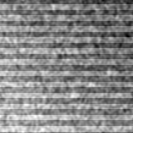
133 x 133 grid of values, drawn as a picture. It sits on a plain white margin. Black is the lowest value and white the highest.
Ninth with the highest average: bottom left. Stripes: horizontal, repeating 12 times. Slope: up to the bottom left. Ninth with the lowest average: top right.
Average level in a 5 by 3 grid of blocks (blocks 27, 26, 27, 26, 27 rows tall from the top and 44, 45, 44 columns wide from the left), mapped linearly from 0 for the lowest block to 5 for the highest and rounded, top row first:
2 1 0 | 3 2 1 | 3 2 1 | 4 3 2 | 5 4 3
